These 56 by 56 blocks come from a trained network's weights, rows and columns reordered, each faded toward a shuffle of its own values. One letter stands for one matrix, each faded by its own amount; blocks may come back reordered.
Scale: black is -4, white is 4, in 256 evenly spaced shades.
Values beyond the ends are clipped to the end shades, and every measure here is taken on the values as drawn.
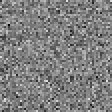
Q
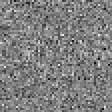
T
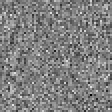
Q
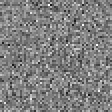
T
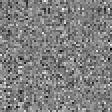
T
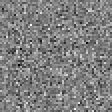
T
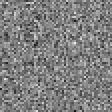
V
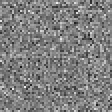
T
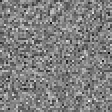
Q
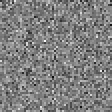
Q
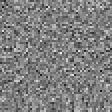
V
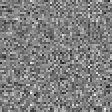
V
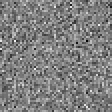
Q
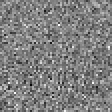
T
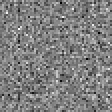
T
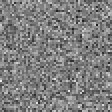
Q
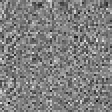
V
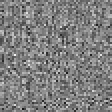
V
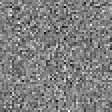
T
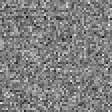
Q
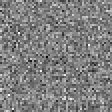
Q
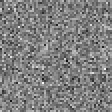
Q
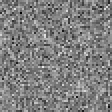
Q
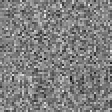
V
